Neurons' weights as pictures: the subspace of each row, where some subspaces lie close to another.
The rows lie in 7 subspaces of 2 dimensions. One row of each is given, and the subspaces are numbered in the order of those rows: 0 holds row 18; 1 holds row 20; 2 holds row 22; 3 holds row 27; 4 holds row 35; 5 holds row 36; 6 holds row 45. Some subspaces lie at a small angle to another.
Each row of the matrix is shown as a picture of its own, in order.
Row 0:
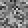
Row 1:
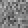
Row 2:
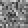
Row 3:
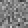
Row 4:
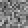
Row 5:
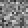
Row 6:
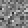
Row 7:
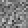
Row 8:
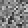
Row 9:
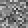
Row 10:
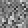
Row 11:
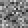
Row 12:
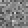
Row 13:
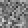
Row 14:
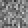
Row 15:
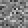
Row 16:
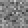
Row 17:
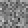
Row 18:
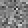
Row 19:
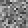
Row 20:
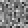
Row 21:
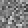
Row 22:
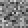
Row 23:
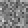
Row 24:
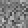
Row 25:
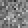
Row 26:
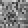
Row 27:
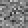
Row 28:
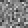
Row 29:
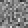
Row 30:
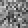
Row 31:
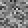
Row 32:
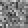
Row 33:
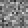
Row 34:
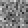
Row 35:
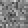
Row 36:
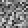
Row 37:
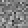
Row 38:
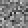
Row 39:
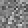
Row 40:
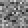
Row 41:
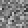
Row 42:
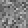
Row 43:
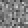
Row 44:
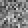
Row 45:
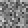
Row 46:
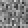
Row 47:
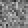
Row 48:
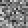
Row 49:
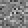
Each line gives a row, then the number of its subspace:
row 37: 5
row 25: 6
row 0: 0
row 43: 1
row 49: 3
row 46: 1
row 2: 4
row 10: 3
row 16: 2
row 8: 0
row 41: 0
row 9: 3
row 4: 4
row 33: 2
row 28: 1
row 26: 4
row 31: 0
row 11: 2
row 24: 3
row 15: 3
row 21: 0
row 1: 4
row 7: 5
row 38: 3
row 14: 1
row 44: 6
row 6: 0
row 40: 2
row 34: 6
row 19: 5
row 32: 4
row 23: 6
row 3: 1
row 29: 1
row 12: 5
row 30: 6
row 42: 5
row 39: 0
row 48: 5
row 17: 6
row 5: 2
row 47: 4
